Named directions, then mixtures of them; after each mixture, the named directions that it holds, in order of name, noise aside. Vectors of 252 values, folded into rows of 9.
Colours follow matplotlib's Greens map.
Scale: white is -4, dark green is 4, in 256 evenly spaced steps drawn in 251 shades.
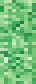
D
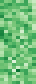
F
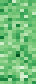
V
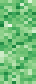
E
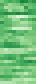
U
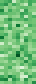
V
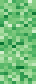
E, V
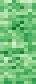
D, U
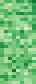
F, U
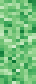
E, F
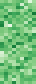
E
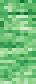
E, U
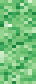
E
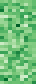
D, V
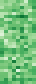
F, U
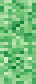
D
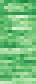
U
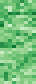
E, U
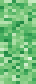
D, F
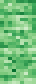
F, U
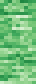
U, V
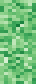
D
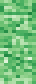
D, U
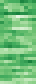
U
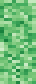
D, F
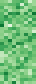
E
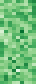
F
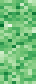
E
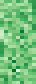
F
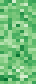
F, V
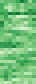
E, U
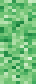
D, F
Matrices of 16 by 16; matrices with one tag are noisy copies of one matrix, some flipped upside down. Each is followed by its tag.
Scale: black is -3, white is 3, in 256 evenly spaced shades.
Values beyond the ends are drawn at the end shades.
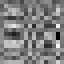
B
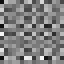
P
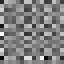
P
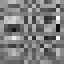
B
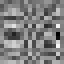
B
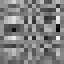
B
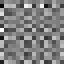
P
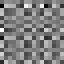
P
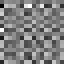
P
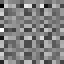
P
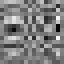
B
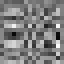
B
